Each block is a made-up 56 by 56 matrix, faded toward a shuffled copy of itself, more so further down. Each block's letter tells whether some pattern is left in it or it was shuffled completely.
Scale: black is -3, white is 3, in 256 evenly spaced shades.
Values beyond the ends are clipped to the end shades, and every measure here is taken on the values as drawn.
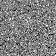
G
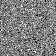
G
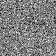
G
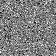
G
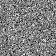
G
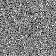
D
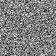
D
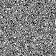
G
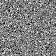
G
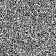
G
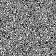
D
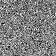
G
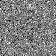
D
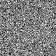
G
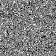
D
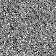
D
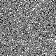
G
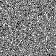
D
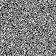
G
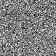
D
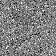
G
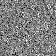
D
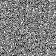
D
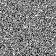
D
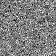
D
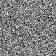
D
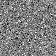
G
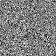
D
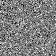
G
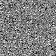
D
